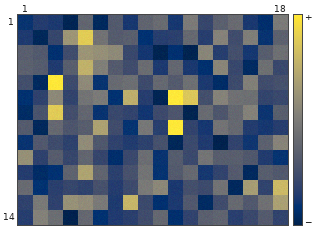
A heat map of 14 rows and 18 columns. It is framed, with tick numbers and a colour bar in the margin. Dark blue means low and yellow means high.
Seam: none. Grain: fine. Mirror symmetry: none. Average level on the scale: 30%. Slope: none. Histogram: skewed, a long tail of high values.
